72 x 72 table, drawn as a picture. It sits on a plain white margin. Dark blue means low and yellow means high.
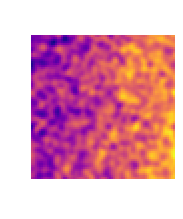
No lone cell stands out from its neighbours. There are no regular stripes. There is an overall slope up to the right. The field is mottled with small blotches. On average the colour sits 50% of the way up the scale.
